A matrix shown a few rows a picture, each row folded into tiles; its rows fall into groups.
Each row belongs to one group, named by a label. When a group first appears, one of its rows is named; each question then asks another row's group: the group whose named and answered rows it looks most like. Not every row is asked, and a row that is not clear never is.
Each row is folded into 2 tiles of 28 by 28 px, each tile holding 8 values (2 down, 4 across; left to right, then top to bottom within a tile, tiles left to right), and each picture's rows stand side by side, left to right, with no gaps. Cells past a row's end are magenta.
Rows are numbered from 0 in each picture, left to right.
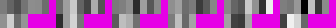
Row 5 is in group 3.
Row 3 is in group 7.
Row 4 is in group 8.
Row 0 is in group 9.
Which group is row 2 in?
3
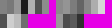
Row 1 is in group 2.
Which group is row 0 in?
3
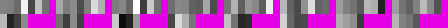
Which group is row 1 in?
2
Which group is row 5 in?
8
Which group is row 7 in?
8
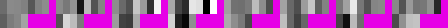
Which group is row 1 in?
3
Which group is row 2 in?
8
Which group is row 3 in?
8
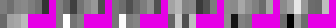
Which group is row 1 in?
9
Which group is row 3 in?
7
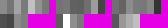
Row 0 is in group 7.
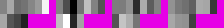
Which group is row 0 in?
2
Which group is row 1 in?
9
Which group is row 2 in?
3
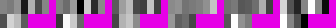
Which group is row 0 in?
3
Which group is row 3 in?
2
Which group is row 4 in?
9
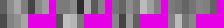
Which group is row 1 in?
3
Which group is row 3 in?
9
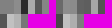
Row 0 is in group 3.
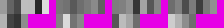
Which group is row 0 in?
8
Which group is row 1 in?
9
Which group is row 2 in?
3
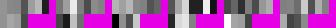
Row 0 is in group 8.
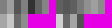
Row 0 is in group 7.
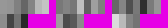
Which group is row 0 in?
2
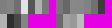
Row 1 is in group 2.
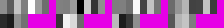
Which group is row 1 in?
3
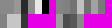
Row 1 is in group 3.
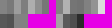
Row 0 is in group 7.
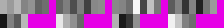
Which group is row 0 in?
7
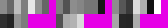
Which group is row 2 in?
8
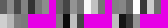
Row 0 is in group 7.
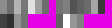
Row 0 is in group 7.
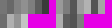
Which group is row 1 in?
8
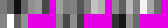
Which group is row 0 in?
9
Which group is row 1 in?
2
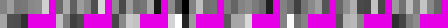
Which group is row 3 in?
9
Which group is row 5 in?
9
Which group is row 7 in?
7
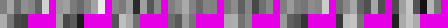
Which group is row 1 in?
2
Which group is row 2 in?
3
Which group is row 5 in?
2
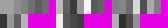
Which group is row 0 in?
7
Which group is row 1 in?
8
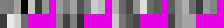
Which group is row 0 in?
3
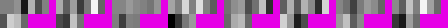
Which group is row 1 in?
2
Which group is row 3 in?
7
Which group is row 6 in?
9
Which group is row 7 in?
7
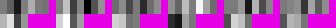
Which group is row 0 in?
9
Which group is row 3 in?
7
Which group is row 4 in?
3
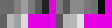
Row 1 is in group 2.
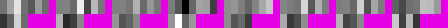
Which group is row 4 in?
2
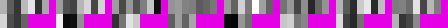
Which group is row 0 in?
8
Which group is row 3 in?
7
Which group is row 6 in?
8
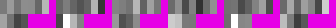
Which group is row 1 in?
9
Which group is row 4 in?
9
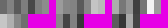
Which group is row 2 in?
2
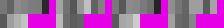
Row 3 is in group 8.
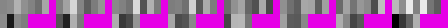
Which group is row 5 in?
8
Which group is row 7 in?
7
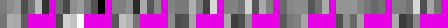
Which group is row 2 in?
3
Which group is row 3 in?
8
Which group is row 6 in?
7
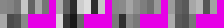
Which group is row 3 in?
8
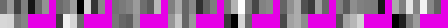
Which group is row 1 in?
3
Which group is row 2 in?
8
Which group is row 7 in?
7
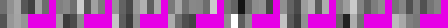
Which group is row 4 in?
9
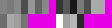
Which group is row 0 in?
3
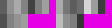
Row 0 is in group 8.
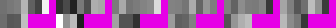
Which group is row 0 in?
8
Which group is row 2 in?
2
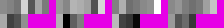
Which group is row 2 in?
2
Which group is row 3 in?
2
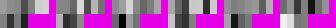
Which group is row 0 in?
2
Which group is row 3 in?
8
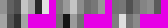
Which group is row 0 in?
8
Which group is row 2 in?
9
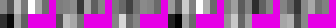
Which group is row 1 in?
3
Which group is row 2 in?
9
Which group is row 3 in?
7
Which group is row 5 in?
9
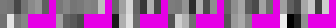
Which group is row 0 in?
9
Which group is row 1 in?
2
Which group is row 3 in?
3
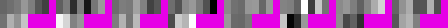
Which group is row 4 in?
8
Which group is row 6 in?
2
